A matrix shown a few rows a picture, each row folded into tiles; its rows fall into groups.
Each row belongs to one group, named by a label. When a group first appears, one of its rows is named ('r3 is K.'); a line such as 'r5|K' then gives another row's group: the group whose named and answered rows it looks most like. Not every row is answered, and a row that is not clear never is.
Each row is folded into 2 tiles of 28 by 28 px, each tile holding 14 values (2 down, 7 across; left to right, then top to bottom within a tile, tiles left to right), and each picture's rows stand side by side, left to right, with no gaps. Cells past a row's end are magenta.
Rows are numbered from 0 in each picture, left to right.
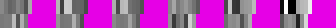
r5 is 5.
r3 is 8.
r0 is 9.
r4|5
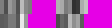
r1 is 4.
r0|8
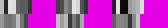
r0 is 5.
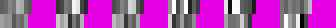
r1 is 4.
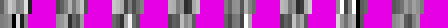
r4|8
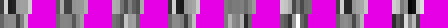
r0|5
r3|5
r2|9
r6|5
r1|5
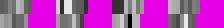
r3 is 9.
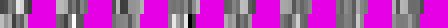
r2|5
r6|8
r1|9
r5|9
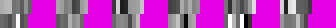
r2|5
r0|9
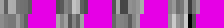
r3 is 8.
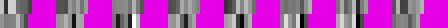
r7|5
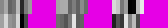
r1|9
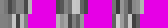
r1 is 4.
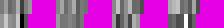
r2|8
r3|9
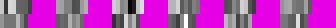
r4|4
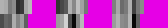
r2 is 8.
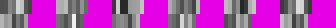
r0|4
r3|9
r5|4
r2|5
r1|9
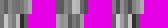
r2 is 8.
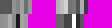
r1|9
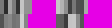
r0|8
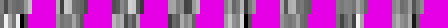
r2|4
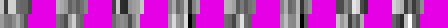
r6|4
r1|9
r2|5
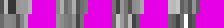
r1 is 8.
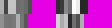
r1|4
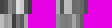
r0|4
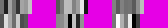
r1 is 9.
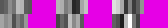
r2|9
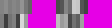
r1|4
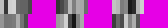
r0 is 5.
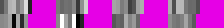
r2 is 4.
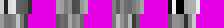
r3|5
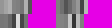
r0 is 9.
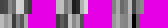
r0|4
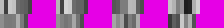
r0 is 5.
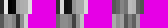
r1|5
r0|5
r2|4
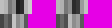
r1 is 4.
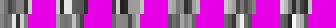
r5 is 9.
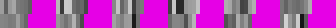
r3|5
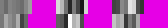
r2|4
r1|9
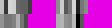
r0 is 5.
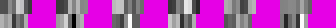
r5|8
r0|4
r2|9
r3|4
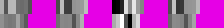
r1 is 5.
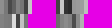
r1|5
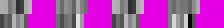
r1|8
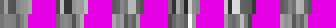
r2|4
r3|8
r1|5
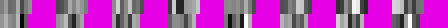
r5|4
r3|5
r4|8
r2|8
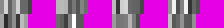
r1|9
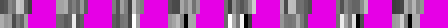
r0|4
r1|9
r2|8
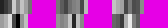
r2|9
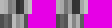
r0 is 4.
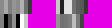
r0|8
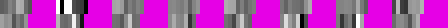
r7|5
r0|4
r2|9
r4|9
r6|8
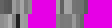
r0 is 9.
